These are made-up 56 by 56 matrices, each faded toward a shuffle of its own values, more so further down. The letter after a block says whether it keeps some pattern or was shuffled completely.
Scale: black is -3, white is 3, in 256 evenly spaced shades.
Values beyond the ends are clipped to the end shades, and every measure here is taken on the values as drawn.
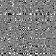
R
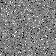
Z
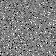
Z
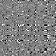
R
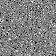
Z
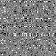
R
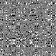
R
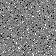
Z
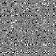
R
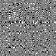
R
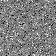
Z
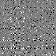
R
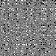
R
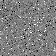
Z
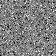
Z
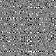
R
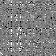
R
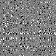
R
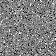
Z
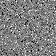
Z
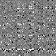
R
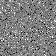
Z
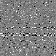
R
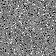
Z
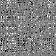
R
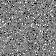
Z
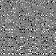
R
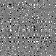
R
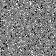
Z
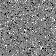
Z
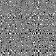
R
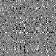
R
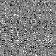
R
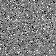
Z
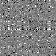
R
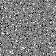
Z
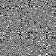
R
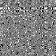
R
